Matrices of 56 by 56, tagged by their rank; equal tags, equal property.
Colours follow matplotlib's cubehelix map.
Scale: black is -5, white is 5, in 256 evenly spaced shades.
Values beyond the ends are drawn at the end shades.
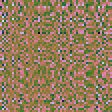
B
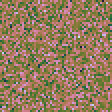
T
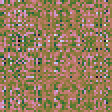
B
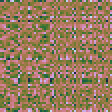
B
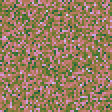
T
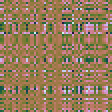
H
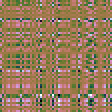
H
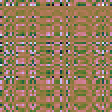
H
